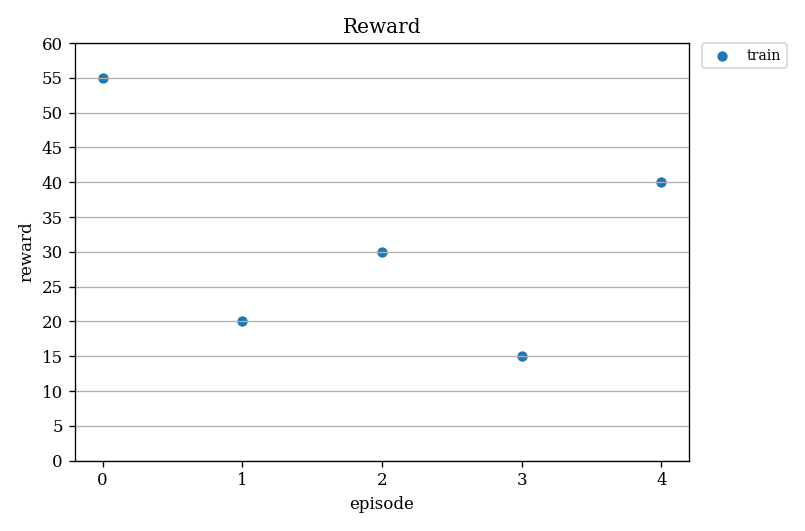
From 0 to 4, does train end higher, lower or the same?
lower
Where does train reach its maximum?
0
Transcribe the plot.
Title: Reward
x-axis: episode, ticks 0 1 2 3 4
y-axis: reward, ticks 0 5 10 15 20 25 30 35 40 45 50 55 60
Legend: train
Values:
train: 55 20 30 15 40
